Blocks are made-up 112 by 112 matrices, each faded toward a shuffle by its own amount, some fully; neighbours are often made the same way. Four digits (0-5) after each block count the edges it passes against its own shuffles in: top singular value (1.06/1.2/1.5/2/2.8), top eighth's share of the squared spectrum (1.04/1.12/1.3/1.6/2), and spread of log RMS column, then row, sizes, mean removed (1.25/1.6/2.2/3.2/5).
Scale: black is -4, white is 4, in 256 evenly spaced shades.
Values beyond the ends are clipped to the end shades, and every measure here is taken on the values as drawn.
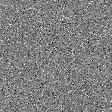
0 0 0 0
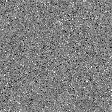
0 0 0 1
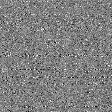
1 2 0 3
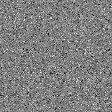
0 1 0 2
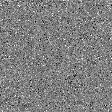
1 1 0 2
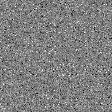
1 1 0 2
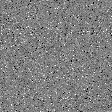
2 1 0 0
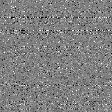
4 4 1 3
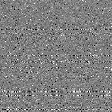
4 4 1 3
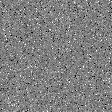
1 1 0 0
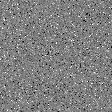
1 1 0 0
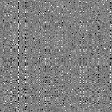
5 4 3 2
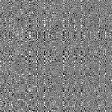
5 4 4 3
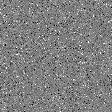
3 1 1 0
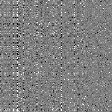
5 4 3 2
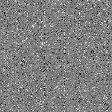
3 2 2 0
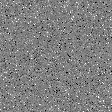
0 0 0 0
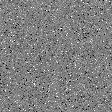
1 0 0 0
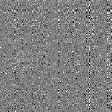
5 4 3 2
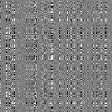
5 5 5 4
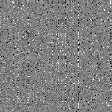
4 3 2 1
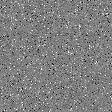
0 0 0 0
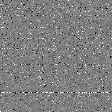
3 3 1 3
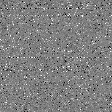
2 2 1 2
